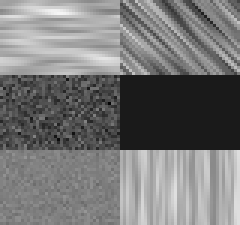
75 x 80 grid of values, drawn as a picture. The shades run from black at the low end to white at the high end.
The table splits into 3 rows of 2 panels. Panel 1,1: high, streaked across. Panel 1,2: middling, slanting down to the right, strong in contrast. Panel 2,1: low, fine-grained. Panel 2,2: very low, flat. Panel 3,1: middling, fine-grained, faint in contrast. Panel 3,2: high, streaked downward.
